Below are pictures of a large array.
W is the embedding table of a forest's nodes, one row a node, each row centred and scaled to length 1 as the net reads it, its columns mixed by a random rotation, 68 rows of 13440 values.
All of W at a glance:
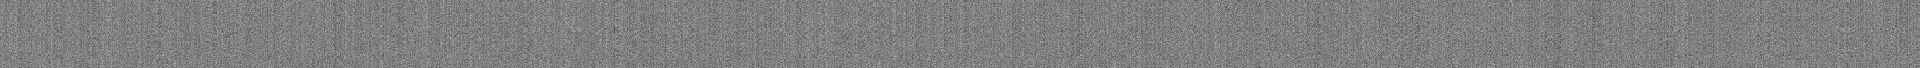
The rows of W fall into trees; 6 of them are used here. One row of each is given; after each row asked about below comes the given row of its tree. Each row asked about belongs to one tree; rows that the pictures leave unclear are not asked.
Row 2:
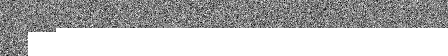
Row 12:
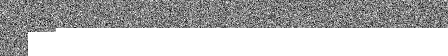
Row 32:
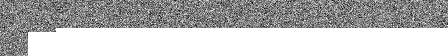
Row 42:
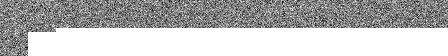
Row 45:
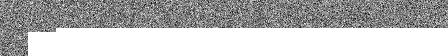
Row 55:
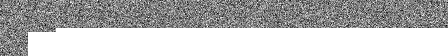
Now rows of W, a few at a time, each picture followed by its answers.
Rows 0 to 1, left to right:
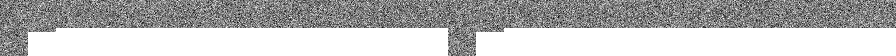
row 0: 55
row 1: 55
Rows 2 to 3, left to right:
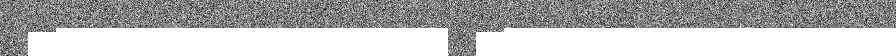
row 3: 12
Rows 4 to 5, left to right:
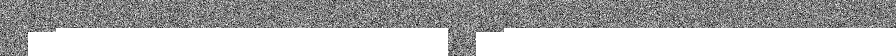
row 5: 2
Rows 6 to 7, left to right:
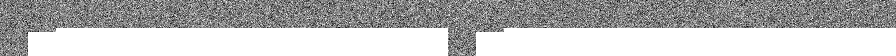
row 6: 12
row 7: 42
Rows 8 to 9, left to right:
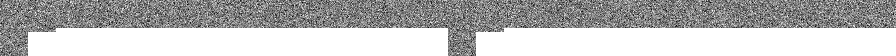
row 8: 55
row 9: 45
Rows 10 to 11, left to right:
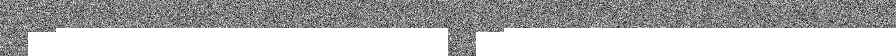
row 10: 55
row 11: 45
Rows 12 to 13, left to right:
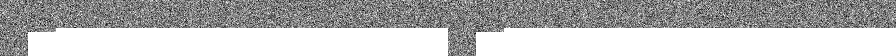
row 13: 12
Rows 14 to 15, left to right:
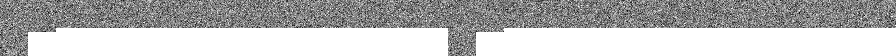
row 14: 42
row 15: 32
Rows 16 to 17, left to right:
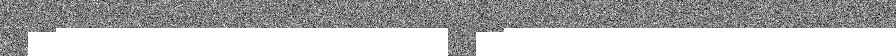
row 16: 55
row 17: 12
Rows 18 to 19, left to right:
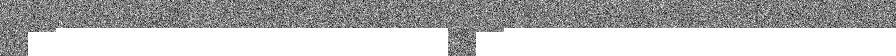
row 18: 12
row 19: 55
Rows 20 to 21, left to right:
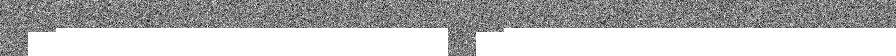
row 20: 55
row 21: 12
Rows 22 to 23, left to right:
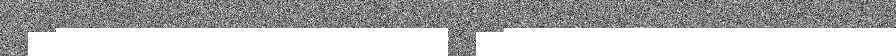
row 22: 42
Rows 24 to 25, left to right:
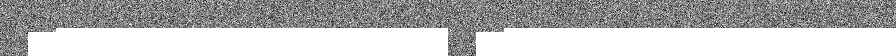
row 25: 45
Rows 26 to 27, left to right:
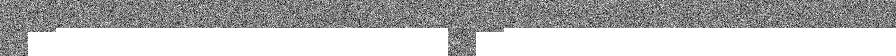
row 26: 45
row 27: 55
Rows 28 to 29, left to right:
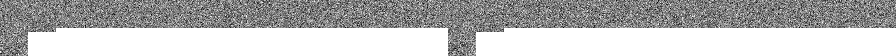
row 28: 2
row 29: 2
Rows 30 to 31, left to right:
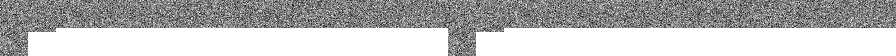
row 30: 55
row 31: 55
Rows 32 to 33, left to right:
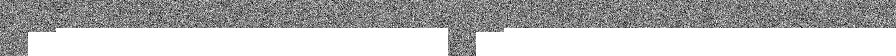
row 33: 45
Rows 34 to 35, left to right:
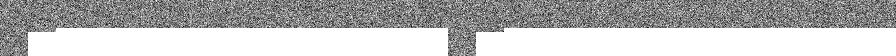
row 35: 42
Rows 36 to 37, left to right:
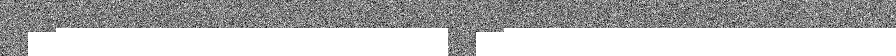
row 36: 42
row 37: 32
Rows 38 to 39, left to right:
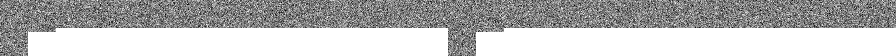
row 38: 55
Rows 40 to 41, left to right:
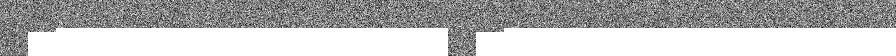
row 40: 12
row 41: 42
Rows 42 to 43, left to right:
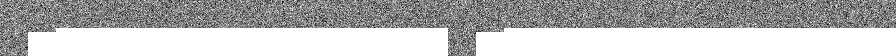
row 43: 12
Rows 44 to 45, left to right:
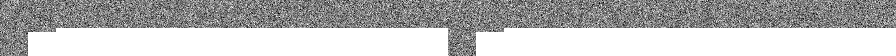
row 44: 12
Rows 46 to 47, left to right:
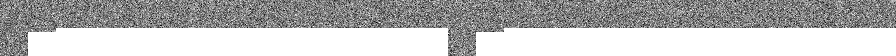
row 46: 12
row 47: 42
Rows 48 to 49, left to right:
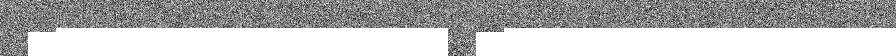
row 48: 45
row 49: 2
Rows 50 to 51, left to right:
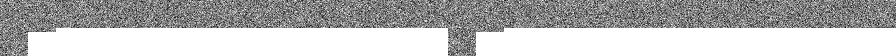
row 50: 42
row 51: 55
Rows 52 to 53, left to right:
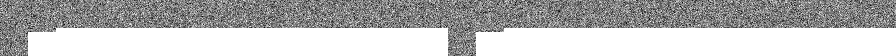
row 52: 12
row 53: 45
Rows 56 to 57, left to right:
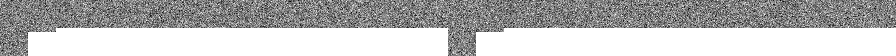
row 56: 32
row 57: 32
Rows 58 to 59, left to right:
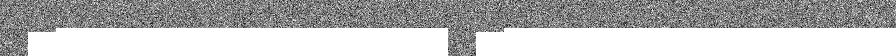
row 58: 55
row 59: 45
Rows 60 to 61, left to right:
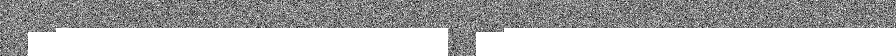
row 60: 42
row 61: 2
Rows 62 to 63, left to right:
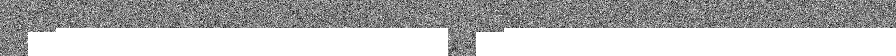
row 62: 45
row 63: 2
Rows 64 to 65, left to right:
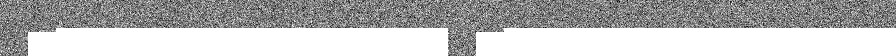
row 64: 12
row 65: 42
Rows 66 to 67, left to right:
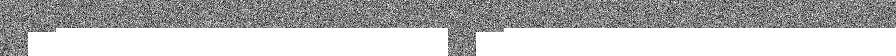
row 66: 2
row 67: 12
